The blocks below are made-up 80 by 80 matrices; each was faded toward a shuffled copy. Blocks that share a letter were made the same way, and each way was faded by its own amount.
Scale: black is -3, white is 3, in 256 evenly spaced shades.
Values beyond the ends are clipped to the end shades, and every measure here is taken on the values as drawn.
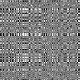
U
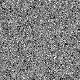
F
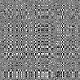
U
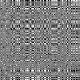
U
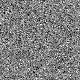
F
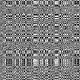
U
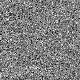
F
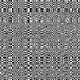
U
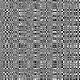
U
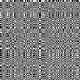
U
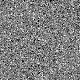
F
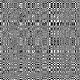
U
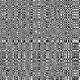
U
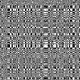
U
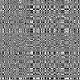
U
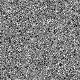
F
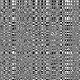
U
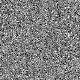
F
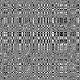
U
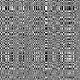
U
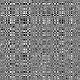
U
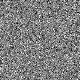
F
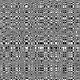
U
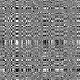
U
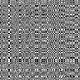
U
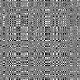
U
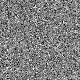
F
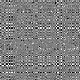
U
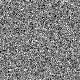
F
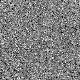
F
